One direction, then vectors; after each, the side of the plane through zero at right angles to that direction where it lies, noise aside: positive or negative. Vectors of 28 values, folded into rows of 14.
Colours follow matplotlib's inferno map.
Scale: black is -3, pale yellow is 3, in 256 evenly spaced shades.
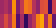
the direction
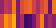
positive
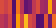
negative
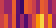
positive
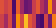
negative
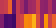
negative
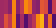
positive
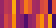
positive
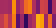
positive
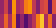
positive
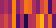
positive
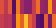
negative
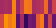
positive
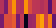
positive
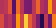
negative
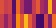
negative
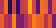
positive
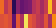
negative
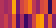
positive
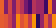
negative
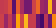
negative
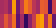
positive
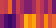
negative
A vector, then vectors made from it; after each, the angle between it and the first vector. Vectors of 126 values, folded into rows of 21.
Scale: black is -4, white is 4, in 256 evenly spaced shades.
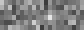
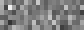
partly aligned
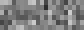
partly aligned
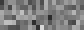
nearly opposite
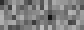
nearly opposite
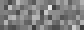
orthogonal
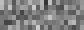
nearly parallel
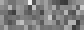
partly aligned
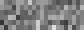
partly aligned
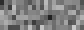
nearly opposite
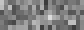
nearly parallel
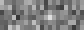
nearly parallel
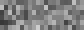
partly aligned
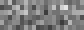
orthogonal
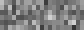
nearly parallel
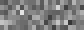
partly opposed
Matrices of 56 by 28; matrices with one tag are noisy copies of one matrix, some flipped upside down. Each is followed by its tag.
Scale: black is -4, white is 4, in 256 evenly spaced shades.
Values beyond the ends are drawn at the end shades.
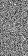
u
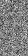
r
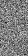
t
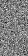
t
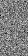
t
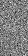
u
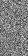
u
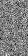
r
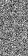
r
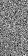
u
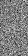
u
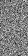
u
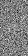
u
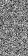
r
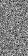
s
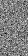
t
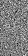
u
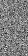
t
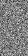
s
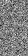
r
